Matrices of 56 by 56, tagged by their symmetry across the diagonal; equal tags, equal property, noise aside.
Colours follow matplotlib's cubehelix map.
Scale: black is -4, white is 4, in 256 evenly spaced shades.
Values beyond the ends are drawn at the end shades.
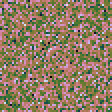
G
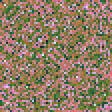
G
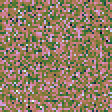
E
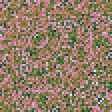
G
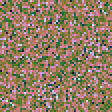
G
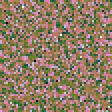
E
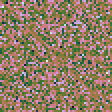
E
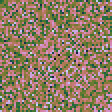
G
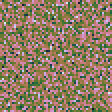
E
